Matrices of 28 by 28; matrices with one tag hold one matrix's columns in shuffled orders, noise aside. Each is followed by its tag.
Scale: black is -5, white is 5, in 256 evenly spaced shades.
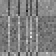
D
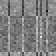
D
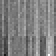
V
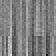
V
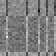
D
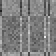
D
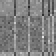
D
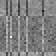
D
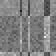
D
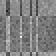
D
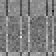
D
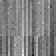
V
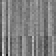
V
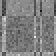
D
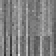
V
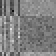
D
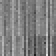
V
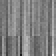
V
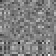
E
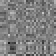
E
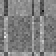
D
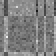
D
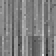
V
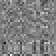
E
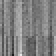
V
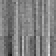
V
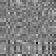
E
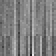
V
